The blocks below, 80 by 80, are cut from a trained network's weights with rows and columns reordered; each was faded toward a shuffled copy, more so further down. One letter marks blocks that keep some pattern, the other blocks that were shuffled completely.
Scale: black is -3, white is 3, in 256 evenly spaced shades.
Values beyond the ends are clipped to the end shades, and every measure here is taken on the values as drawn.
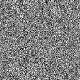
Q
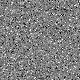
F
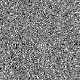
Q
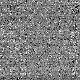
Q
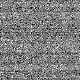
Q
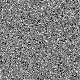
F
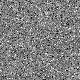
F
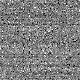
Q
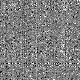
Q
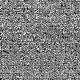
Q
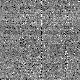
Q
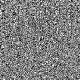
Q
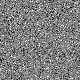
F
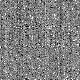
Q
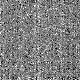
Q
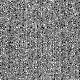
Q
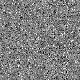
Q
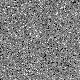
F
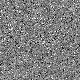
F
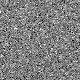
F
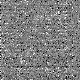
Q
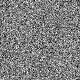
F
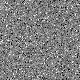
F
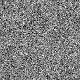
Q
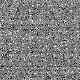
Q
